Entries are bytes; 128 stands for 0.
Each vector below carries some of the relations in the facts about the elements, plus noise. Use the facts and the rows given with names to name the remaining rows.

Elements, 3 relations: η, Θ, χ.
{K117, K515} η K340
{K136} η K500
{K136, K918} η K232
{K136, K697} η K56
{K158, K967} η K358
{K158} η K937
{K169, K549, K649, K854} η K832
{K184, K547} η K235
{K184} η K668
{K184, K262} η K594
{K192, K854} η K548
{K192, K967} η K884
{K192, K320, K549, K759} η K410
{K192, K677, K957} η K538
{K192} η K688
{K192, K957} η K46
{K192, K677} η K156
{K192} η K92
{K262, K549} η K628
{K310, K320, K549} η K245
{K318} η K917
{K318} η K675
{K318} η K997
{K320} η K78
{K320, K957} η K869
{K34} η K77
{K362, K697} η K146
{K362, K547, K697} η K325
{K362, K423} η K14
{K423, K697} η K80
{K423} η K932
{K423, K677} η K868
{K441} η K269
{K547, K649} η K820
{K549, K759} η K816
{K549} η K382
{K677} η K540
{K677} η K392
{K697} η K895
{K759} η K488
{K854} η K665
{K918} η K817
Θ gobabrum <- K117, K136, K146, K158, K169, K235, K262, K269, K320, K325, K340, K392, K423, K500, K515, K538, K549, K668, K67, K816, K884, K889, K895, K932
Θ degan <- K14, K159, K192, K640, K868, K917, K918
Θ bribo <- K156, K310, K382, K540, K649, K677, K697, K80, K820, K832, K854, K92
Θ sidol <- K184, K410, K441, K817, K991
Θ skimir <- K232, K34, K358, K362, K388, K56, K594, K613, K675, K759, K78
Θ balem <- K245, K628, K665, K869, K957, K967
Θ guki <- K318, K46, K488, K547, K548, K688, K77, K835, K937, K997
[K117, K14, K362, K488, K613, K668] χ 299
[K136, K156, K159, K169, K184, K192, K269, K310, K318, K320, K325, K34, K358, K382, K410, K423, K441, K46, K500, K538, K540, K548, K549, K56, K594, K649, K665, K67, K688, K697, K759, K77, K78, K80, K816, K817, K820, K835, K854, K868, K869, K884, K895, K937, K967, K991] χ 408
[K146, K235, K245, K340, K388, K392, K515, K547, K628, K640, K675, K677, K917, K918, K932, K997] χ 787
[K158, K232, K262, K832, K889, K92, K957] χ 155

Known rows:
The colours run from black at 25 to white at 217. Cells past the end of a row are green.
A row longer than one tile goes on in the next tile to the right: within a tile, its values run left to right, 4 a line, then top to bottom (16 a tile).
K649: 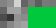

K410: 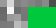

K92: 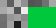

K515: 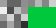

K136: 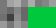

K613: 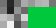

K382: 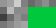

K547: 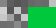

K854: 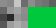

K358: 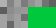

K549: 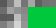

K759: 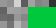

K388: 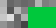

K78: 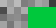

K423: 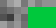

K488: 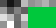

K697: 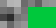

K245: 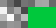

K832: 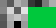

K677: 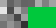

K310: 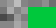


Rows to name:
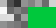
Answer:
K997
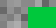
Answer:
K884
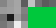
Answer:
K192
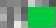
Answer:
K967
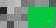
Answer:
K594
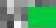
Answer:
K184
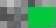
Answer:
K80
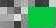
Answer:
K158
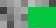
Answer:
K34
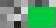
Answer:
K889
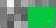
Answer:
K817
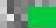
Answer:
K675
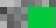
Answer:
K56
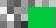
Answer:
K340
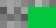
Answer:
K538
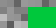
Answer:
K937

